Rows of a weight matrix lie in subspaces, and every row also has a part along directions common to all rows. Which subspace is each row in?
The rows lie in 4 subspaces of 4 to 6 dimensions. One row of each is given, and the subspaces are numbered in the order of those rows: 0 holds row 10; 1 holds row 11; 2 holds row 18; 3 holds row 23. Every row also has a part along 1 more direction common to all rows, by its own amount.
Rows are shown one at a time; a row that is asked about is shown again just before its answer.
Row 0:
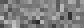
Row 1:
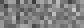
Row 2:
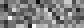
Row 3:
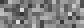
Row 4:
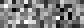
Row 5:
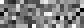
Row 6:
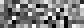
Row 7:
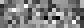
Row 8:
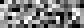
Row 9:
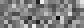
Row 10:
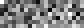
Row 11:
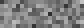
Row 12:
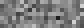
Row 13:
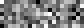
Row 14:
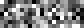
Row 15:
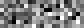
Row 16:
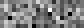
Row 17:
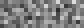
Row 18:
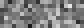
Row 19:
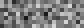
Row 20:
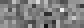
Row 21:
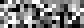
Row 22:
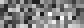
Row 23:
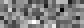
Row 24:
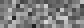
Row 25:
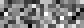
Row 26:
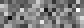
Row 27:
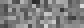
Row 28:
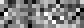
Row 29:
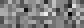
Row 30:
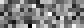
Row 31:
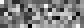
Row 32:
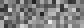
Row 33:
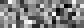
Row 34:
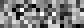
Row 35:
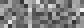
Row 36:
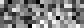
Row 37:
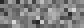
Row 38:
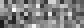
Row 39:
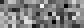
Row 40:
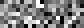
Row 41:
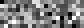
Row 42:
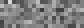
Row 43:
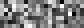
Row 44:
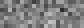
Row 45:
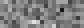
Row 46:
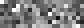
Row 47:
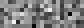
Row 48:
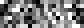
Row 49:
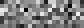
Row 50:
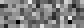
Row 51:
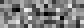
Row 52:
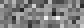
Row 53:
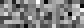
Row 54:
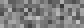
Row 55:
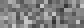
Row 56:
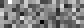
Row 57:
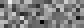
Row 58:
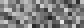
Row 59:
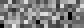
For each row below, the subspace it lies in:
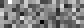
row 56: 2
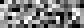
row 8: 1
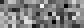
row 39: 0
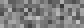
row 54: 0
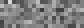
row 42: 0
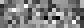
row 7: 1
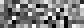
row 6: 1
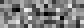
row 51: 0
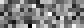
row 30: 1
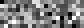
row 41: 2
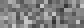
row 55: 0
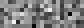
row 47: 2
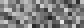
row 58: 2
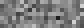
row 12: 1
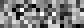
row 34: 1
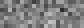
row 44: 3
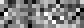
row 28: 1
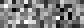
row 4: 3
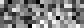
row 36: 2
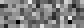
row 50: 2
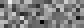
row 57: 2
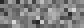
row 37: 3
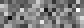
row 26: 2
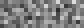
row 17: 0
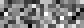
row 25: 1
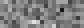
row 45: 3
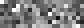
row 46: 1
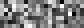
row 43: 0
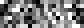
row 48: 2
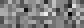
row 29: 0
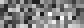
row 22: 3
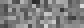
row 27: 3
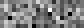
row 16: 2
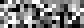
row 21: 2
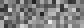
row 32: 3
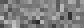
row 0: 3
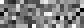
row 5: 1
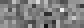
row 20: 3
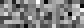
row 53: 0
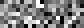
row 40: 1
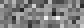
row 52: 1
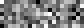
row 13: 3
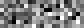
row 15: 2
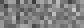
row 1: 3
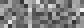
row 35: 1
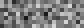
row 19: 0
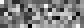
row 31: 0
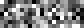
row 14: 1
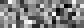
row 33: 0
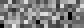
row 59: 3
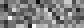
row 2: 2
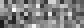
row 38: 0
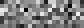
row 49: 0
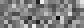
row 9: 1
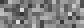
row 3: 2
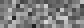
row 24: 1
